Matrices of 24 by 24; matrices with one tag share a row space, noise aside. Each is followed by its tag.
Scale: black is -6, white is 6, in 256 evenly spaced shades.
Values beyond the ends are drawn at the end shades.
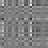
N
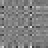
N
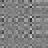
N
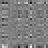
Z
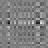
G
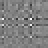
N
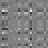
Z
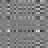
G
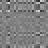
G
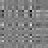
N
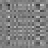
G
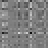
Z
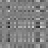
G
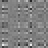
Z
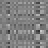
G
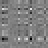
Z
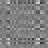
G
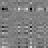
Z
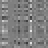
Z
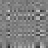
G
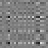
G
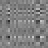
G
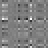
Z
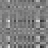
G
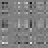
Z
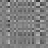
G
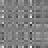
N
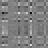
Z
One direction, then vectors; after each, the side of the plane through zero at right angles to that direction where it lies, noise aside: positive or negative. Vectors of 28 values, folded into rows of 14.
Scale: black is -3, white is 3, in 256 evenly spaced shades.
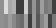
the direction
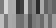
positive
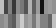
negative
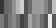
negative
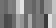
negative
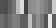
negative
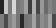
positive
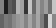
negative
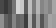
negative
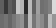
negative
